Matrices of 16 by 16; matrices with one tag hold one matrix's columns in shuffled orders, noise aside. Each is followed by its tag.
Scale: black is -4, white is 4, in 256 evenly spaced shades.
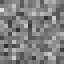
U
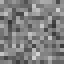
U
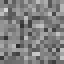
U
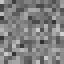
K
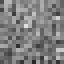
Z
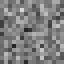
U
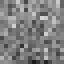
Z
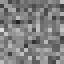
K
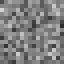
U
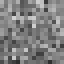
Z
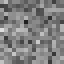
K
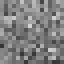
Z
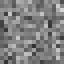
U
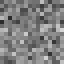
K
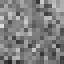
Z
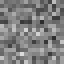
K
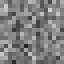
U
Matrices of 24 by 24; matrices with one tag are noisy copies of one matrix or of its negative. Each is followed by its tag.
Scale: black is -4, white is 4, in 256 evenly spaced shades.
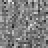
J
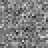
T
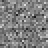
T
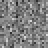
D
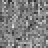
J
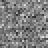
T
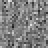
J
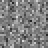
D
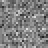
T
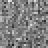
J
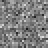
T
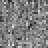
J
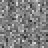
D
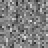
D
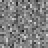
D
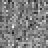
J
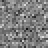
T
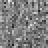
J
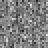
D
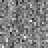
D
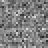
T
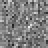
J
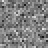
T
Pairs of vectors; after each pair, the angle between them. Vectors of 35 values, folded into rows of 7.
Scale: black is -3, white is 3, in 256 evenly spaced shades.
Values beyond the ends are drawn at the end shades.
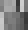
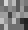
partly aligned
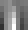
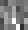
partly aligned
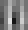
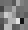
orthogonal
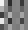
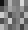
nearly opposite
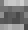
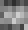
nearly opposite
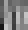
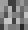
partly aligned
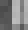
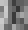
partly opposed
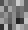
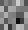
nearly parallel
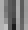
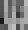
partly opposed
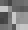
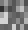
partly opposed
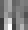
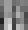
nearly parallel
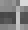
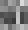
nearly parallel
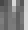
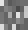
orthogonal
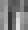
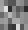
partly aligned
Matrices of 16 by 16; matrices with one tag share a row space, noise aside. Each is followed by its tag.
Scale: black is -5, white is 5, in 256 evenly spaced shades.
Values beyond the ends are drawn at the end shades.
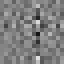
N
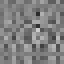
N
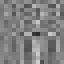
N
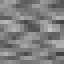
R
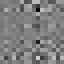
N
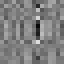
N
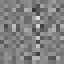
N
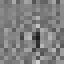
N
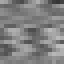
R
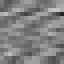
R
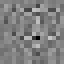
N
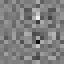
N
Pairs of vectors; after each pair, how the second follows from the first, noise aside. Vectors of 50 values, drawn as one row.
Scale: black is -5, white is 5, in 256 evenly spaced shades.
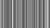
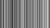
sign-scrambled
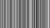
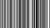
scaled up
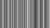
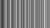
wrapped around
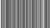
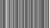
reversed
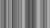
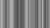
reversed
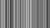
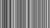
sign-scrambled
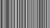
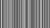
wrapped around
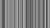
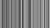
wrapped around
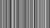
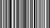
scaled up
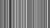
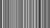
reversed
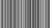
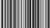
scaled up
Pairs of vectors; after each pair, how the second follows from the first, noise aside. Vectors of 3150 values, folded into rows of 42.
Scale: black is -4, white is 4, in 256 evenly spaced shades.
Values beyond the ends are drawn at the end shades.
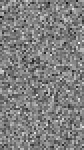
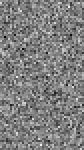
wrapped around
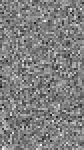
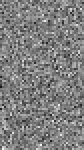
copied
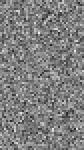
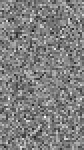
reversed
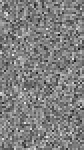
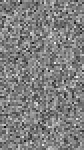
wrapped around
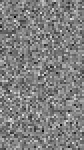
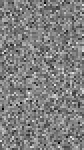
wrapped around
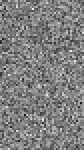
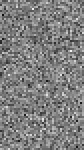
copied
